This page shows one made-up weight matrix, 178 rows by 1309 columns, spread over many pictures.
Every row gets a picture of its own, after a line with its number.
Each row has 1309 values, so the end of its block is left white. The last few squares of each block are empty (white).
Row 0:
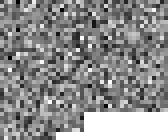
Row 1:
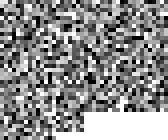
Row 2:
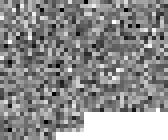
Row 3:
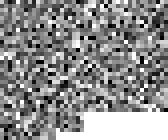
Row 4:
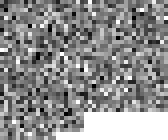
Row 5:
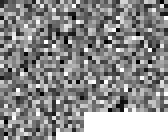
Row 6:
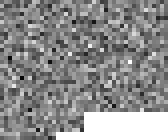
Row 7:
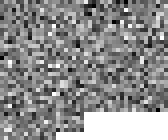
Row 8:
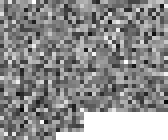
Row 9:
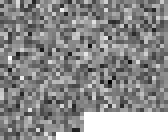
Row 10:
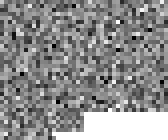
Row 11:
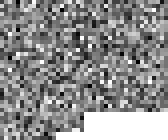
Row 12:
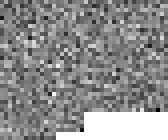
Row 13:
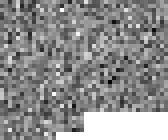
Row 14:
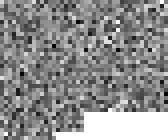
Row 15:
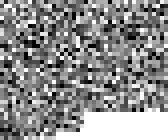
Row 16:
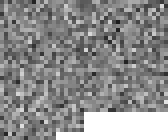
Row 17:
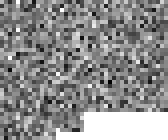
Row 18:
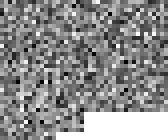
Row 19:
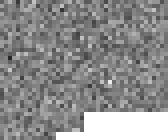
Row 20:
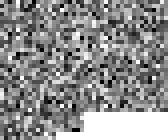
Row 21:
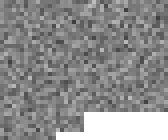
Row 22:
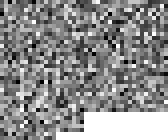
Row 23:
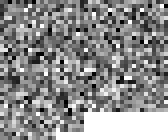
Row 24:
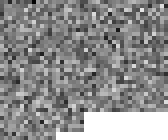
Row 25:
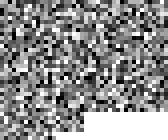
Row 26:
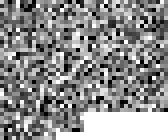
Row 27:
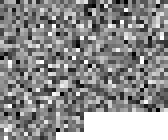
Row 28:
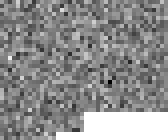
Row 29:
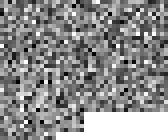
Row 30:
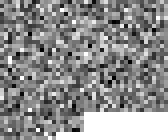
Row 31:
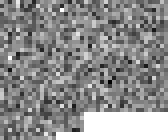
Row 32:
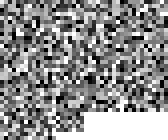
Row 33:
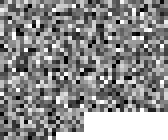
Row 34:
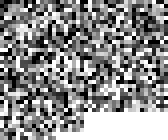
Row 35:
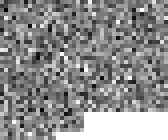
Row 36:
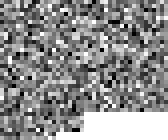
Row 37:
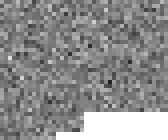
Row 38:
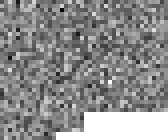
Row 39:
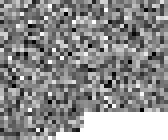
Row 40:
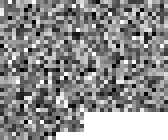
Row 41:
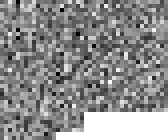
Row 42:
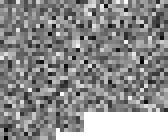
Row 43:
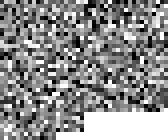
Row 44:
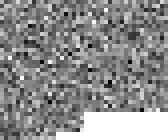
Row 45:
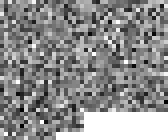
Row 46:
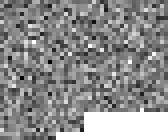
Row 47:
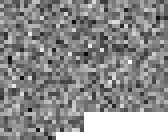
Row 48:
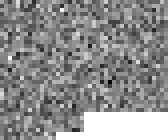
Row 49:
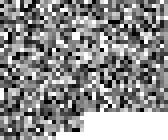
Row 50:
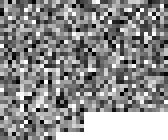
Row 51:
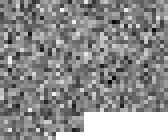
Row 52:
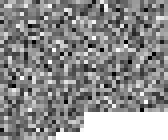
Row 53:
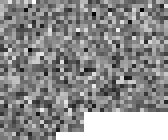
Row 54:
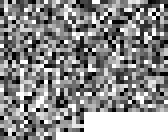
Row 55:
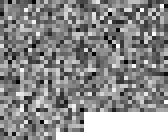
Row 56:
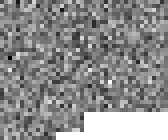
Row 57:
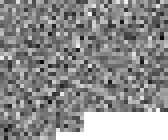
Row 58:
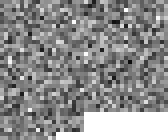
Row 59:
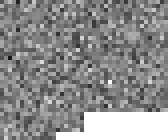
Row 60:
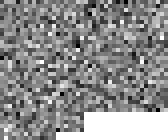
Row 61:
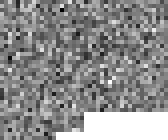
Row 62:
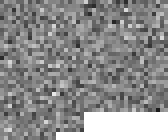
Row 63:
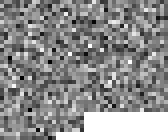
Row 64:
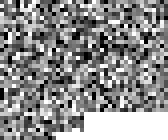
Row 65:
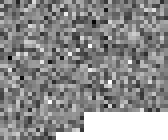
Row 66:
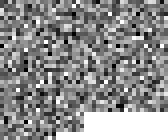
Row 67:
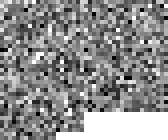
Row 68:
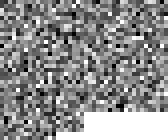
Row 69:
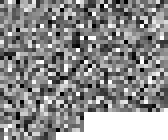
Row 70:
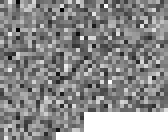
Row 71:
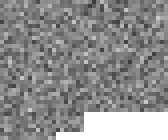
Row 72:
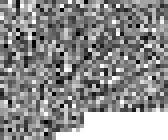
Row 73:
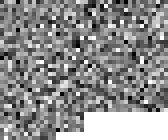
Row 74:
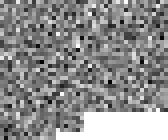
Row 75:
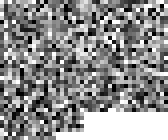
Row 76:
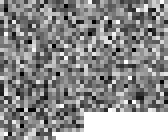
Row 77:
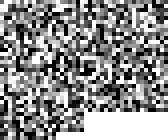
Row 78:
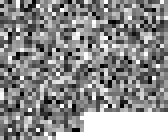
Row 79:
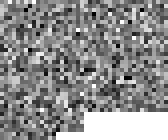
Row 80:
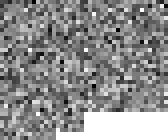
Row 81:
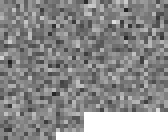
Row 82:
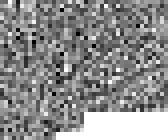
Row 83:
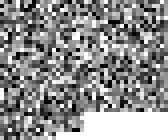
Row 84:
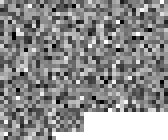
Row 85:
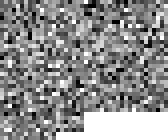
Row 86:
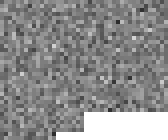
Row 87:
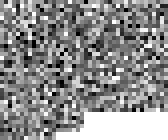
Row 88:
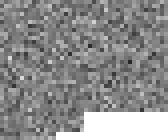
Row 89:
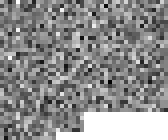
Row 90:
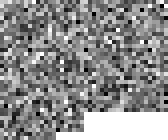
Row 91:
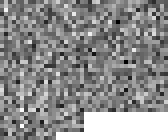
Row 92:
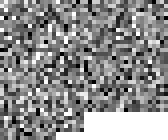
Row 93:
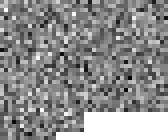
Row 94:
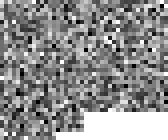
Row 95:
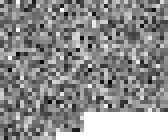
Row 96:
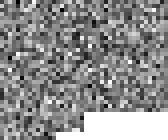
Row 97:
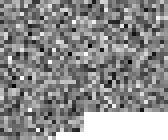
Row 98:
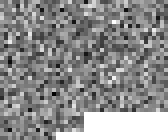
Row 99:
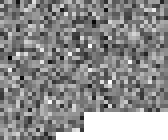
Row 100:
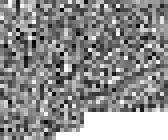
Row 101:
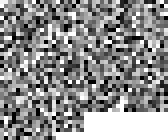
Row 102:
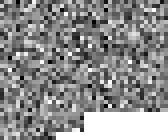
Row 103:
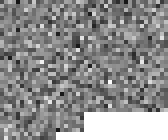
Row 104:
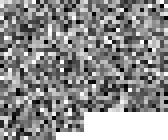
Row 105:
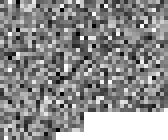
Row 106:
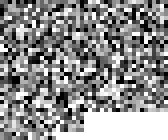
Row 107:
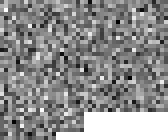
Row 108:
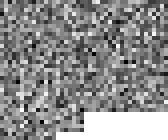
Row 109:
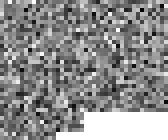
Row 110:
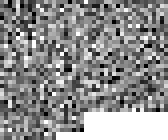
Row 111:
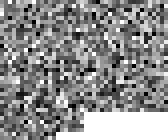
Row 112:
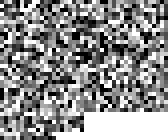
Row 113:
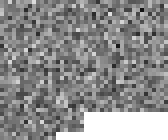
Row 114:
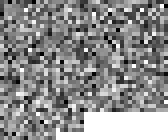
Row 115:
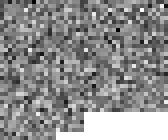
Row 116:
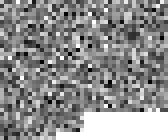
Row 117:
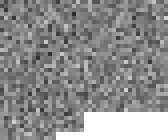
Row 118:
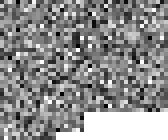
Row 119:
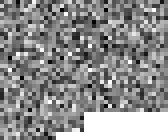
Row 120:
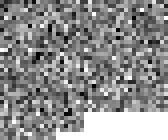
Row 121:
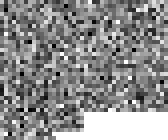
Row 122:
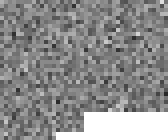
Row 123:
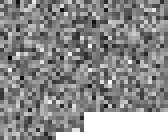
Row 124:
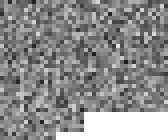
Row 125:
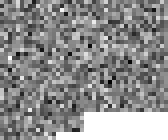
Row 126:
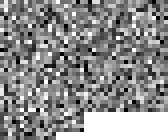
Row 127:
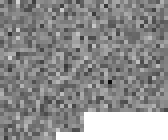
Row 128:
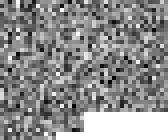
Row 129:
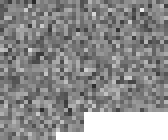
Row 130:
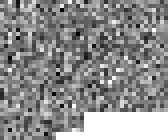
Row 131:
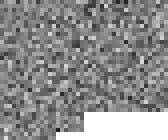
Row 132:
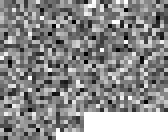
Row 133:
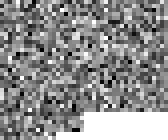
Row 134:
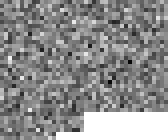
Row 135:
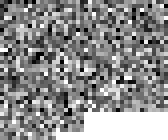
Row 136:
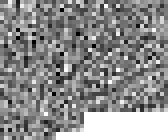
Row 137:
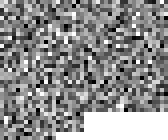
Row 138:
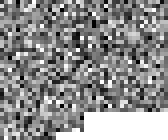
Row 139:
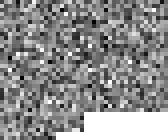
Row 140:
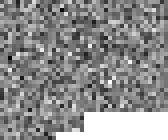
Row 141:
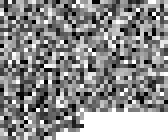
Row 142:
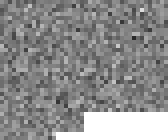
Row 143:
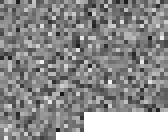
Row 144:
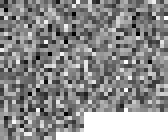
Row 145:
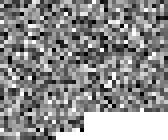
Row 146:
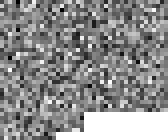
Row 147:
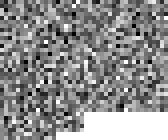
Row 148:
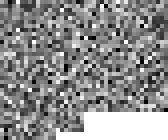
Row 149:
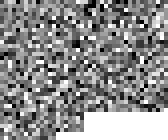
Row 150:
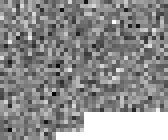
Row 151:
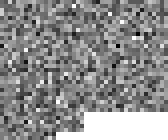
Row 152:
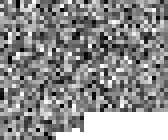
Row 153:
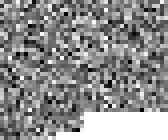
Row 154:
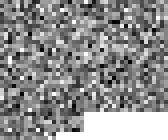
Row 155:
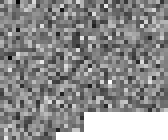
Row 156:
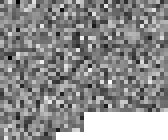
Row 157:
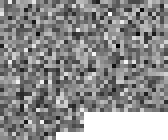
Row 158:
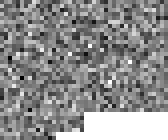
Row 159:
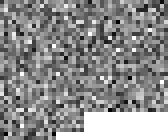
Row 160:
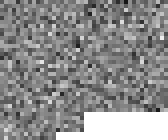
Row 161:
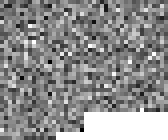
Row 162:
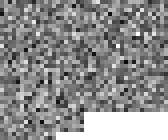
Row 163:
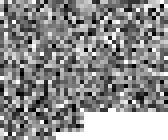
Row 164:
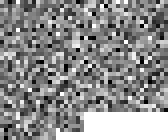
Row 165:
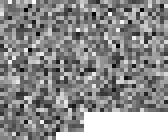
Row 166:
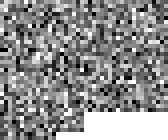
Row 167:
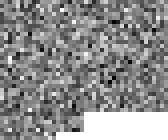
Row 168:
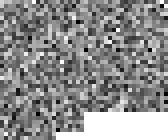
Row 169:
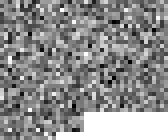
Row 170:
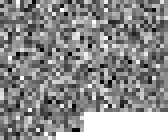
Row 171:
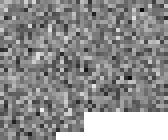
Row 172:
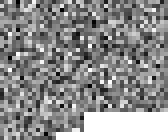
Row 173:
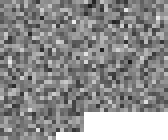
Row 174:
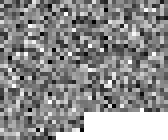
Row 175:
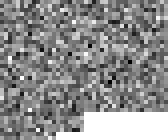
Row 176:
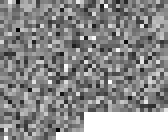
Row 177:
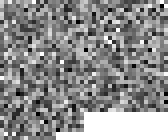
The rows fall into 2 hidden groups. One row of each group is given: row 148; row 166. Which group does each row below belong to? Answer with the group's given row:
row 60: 148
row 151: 166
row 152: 148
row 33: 166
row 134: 148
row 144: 166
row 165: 166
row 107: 166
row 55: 166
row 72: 148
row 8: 166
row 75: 166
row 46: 148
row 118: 148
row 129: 166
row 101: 166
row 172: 148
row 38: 148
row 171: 166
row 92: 166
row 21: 148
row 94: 166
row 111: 166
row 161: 148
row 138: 148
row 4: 166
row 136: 148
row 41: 148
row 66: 166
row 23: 166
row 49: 148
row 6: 148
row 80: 166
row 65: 148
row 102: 148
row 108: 166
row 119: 148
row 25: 166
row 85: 148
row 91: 166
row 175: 148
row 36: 148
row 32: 166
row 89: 148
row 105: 148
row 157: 166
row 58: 148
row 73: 148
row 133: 148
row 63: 148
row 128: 148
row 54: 166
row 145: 148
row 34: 166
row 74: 148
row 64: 148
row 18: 166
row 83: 148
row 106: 166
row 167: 148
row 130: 148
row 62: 148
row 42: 148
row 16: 166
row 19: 148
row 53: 166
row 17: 148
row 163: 166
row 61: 148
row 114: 166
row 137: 166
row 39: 148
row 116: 148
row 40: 166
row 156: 148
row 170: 148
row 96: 148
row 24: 166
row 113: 166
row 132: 148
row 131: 148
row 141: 166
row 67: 166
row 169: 148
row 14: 166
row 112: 148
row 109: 166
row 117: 166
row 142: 166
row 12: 148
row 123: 148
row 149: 148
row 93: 166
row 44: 148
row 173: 148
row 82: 148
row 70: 148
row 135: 166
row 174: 148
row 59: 148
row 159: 166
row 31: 148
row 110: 148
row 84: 166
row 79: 166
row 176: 148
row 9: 148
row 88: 148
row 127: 148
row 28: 148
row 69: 148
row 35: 166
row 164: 148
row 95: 148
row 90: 166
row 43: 148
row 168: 166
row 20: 148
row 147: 166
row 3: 148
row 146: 148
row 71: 148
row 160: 148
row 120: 166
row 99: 148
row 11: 148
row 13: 148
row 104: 166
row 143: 148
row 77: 166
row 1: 166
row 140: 148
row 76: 166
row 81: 148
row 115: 166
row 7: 148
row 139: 148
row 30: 148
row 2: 148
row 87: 148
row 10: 166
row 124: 166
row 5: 166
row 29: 166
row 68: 166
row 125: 148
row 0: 148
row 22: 166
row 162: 166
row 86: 166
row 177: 166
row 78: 148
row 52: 148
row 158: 148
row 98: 148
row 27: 148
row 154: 148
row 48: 148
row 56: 148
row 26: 148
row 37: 148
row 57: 148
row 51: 148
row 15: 148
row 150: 148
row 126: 166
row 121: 166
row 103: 148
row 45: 166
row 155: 148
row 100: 148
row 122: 166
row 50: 166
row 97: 148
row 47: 148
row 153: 148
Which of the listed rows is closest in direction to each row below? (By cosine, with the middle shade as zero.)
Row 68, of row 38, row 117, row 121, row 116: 117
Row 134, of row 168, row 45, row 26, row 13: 13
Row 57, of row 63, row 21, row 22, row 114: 21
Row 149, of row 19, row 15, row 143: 143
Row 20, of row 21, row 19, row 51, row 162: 51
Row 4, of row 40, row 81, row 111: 81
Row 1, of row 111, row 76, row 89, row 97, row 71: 76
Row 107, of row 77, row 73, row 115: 77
